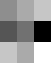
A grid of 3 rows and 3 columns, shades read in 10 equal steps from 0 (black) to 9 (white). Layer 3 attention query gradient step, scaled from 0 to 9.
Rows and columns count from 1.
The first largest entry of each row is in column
3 2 3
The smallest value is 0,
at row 2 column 3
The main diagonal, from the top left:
5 4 9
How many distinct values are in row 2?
3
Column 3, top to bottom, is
7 0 9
